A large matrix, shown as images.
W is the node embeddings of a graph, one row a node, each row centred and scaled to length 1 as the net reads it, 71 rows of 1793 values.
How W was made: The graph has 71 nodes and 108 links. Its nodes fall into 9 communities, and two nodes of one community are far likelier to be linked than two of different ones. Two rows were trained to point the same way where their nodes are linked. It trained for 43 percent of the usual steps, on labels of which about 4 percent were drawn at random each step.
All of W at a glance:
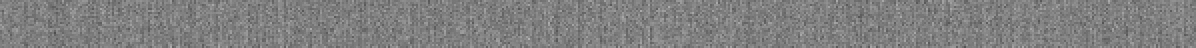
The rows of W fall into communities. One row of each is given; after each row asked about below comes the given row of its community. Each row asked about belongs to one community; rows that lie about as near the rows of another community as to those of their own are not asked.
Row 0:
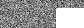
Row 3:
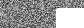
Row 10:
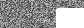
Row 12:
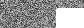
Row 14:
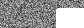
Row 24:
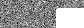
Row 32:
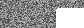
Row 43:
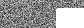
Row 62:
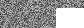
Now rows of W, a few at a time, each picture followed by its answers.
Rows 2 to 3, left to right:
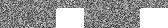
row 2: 12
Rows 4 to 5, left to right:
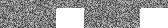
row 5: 12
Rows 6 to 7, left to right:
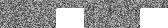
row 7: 24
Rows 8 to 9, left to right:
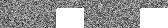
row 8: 32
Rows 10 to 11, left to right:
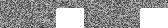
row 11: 14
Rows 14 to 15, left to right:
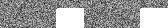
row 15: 62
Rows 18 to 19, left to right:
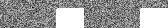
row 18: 14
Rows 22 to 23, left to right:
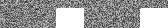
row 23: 12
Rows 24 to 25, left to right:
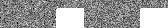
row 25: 14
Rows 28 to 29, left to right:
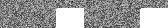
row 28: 62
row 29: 3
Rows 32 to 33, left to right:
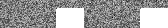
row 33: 62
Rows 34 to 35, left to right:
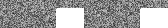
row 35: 43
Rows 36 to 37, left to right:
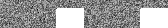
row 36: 10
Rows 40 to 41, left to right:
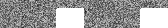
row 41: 10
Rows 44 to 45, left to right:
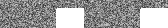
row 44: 43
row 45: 43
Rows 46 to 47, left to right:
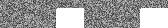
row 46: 24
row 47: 12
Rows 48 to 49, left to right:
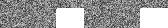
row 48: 43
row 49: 62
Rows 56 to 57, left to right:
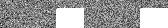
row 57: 0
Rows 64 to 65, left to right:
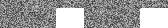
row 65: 12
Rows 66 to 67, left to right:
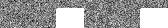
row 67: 24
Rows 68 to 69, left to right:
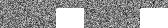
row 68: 62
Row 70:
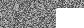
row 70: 3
